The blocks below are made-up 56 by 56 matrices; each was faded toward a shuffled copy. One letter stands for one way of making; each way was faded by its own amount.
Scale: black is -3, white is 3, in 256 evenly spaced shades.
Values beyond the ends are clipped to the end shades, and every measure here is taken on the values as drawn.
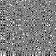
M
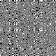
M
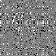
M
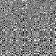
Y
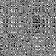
M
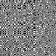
Y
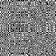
Y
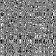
Y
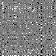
M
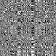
Y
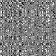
Y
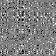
M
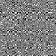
Y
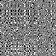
Y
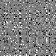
M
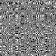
Y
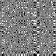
Y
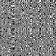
Y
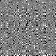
Y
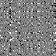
M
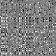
Y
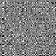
Y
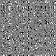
M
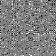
M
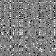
M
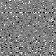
M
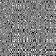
Y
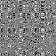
Y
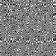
M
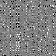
M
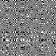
Y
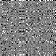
Y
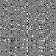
M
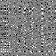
M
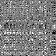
M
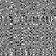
Y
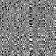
Y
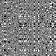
Y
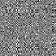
Y
